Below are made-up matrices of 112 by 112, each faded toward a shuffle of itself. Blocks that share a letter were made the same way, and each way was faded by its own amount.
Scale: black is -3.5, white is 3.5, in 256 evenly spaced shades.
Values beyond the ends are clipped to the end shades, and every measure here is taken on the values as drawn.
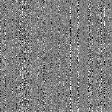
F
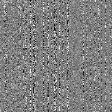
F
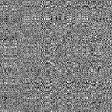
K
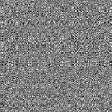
K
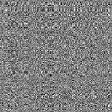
K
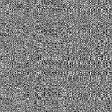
K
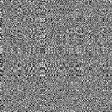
K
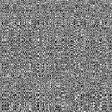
K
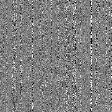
F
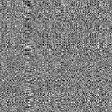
K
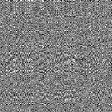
K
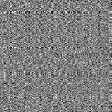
K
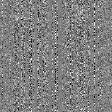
F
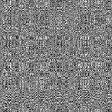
K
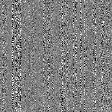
F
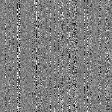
F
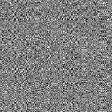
K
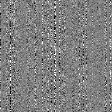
F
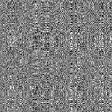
K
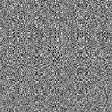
K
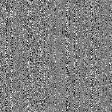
F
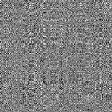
K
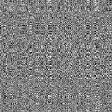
K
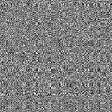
K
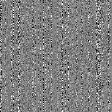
F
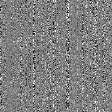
F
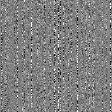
F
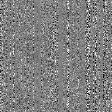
F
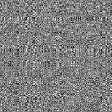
K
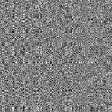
K
